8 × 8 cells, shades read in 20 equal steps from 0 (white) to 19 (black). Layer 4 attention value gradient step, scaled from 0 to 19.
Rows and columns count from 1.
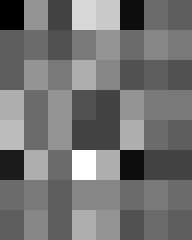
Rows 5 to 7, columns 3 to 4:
8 14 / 11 0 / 12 9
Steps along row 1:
down up down up up down up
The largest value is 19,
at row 1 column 1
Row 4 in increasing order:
6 8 8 10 10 11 13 14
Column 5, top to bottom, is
4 8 9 14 14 6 9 8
